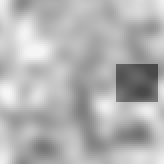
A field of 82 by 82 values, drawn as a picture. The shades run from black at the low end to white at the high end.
Average level on the scale: 70%. Ninth with the lowest average: middle right. Roughest part: middle right. Calmest part: top middle. Odd patch: lower, in the middle right.
